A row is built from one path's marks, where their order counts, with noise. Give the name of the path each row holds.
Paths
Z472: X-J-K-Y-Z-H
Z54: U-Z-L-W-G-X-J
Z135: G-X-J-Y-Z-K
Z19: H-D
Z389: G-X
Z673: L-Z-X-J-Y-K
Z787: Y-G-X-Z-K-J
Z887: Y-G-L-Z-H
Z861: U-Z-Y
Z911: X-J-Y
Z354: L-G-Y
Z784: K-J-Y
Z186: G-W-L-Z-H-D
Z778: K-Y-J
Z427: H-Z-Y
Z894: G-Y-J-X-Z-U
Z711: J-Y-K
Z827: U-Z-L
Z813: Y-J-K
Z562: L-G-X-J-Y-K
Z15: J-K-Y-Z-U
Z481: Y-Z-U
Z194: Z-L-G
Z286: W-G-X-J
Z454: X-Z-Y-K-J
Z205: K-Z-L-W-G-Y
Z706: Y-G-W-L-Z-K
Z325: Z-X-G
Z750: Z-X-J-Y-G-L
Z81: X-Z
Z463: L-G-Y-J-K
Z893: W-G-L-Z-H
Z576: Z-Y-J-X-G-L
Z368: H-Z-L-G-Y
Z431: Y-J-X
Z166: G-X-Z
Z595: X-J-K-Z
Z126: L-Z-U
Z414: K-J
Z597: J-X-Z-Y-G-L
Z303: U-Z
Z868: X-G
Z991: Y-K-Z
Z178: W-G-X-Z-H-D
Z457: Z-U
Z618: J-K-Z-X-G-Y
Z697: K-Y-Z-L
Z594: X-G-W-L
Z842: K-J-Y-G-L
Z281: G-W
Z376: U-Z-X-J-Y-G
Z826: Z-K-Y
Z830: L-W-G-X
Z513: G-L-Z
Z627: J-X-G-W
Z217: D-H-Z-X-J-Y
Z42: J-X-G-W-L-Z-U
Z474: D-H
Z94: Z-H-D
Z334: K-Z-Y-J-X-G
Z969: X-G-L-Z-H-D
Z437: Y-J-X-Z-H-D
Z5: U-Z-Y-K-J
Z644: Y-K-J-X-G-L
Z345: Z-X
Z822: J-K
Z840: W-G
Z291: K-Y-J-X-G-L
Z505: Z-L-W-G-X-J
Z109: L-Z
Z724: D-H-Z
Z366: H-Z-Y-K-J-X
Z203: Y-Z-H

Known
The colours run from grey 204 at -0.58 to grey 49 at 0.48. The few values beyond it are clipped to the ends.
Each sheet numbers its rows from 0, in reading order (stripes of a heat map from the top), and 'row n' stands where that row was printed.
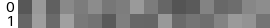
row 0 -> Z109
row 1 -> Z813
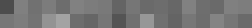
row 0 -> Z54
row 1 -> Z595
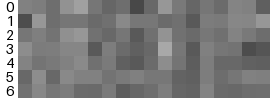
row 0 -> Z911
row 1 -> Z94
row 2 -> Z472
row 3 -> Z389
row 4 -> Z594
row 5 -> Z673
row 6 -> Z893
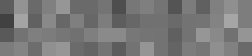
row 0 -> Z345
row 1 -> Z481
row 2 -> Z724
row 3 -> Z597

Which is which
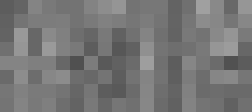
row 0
Z474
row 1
Z217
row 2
Z576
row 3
Z431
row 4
Z281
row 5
Z750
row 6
Z178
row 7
Z186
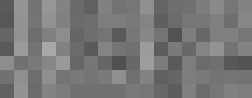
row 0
Z334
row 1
Z205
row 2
Z325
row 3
Z778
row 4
Z868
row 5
Z463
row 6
Z505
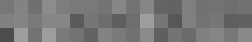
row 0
Z562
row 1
Z166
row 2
Z697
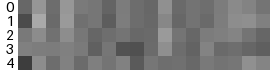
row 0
Z644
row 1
Z991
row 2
Z894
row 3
Z286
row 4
Z5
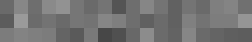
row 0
Z454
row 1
Z368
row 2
Z840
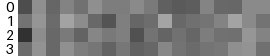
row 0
Z126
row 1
Z711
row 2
Z861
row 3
Z437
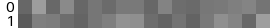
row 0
Z887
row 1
Z19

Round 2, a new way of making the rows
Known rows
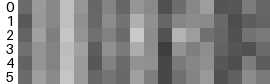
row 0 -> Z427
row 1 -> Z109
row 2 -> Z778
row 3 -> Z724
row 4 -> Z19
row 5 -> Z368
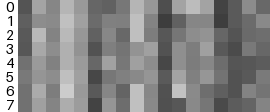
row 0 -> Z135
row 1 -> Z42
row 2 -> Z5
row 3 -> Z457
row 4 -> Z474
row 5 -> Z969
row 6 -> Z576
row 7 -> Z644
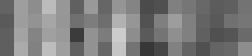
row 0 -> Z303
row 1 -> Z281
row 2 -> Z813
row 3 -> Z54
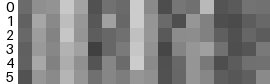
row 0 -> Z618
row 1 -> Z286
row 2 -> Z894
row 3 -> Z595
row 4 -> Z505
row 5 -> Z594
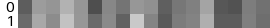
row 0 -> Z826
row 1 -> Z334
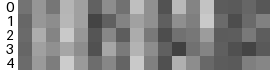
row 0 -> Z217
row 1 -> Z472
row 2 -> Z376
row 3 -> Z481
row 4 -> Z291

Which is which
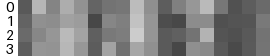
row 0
Z454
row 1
Z991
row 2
Z15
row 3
Z840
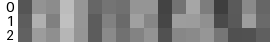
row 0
Z166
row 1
Z750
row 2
Z868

